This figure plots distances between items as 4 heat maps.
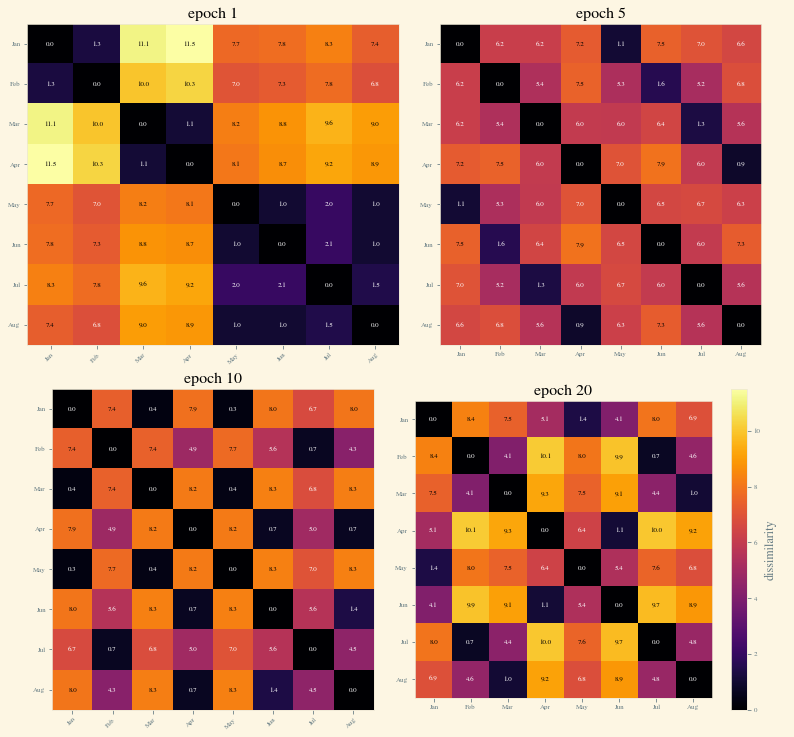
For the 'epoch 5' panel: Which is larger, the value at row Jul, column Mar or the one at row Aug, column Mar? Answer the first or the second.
the second
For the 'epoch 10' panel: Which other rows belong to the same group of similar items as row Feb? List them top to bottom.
Jul
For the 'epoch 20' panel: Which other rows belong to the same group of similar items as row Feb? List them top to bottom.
Jul
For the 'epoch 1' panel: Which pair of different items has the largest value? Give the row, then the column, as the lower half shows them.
Apr, Jan
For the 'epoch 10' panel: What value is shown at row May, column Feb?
7.7
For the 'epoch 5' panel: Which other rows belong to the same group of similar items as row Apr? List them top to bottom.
Aug
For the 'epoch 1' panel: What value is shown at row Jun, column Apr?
8.7
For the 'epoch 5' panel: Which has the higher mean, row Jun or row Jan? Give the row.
Jun
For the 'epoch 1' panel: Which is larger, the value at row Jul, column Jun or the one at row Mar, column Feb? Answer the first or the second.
the second
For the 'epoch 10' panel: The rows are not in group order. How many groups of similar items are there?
3
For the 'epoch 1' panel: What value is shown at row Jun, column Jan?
7.8
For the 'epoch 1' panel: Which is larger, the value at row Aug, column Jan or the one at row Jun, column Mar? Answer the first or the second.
the second
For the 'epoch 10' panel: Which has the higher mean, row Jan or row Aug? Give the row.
Jan
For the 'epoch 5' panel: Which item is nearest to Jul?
Mar
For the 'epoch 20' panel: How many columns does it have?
8
